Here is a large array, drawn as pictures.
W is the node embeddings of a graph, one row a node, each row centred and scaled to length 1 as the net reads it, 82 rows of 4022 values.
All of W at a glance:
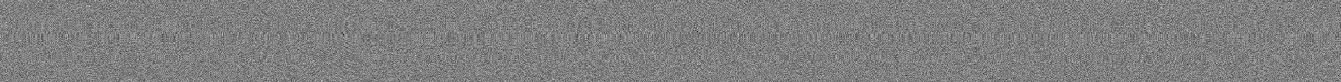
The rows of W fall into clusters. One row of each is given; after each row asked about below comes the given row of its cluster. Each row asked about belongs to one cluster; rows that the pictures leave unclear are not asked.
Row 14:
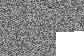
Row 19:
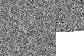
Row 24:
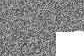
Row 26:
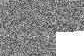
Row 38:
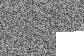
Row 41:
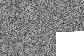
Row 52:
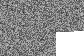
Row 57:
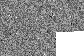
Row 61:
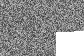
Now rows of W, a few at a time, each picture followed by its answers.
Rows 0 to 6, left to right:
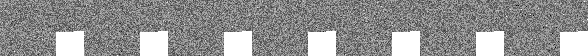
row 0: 26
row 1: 26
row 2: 52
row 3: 41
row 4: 14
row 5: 57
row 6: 57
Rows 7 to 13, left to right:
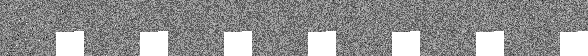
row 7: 24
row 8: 14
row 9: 57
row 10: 19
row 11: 41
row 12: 57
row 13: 52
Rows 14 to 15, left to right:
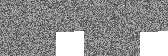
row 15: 61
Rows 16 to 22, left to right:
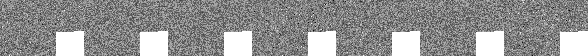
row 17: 26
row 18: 38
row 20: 61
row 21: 38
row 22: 24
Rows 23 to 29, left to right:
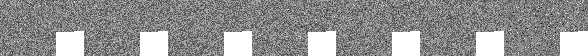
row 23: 61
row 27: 24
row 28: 61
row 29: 19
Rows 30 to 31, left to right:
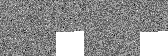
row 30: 61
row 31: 24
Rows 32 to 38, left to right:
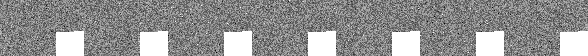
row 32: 52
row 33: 52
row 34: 41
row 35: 41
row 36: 41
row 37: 41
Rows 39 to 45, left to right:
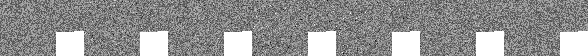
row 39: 41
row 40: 26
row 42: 24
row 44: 41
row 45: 38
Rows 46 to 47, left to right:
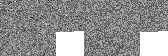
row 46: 57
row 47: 24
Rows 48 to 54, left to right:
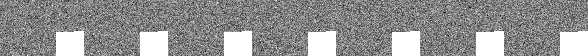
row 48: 61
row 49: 26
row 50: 26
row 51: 24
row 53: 14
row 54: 24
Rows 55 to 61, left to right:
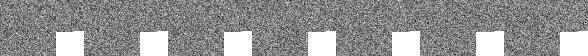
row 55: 57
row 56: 52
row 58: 52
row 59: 57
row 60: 38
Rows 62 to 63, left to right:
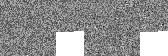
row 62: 61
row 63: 38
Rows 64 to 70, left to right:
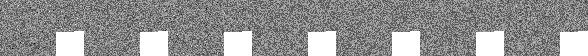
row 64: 24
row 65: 52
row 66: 26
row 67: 57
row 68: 24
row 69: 38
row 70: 19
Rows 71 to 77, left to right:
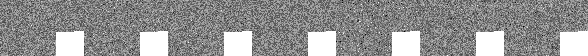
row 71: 14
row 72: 57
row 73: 24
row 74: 57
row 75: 19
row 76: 61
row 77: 38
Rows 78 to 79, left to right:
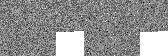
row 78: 14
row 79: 19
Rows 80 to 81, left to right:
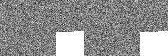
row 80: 52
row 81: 41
